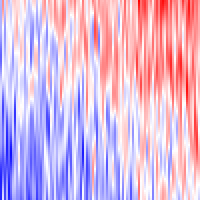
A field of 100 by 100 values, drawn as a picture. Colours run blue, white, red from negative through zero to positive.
Streaks run downward. The ninth with the lowest average is the bottom left. There is an overall slope up to the top right. The top right is the ninth with the highest average. On average the colour sits 50% of the way up the scale.
